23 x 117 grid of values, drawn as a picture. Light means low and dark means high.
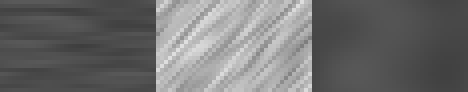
It is made of 1 by 3 panels. Panel 1,1: high, streaked across, faint in contrast. Panel 1,2: low, slanting up to the right. Panel 1,3: high, smooth, faint in contrast.
